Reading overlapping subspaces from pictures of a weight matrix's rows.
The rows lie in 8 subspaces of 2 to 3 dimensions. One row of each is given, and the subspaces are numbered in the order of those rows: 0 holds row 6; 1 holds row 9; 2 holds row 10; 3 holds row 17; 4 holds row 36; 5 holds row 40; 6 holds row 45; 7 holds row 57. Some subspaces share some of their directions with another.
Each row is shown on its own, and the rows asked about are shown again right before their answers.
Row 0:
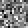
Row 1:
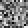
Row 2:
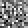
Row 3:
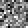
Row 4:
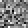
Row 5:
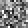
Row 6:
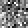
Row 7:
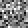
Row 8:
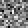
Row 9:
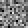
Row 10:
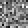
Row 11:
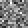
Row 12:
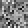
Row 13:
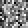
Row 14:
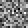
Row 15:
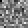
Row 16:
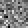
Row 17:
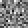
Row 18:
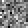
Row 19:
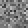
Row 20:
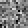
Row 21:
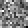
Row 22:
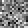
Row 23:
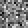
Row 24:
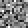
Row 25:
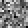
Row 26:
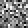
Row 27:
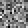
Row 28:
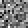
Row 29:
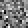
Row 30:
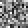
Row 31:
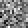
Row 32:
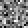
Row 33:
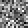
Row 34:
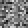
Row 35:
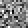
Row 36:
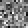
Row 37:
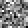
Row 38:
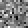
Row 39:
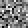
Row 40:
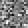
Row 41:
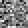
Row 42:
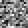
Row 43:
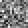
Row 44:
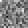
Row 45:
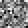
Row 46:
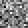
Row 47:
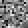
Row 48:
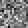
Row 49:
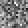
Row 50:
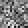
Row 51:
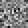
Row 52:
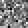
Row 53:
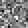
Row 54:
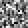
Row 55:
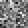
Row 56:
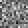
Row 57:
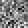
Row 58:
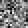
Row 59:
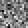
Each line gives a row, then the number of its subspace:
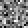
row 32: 4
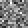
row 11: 1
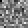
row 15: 3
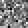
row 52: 4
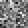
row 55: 1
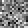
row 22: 7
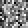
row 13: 0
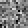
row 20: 1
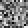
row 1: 4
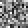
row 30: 2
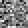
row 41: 5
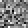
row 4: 3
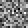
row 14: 0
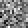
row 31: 1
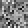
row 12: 7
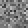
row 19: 0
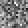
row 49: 0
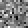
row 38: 4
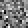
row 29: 3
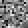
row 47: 5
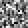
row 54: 1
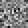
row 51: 0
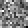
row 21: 6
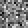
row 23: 0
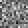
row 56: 2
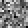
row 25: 6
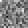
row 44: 3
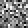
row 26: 0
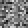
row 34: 5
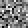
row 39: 1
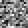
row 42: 5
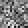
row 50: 7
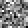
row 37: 6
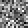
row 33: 7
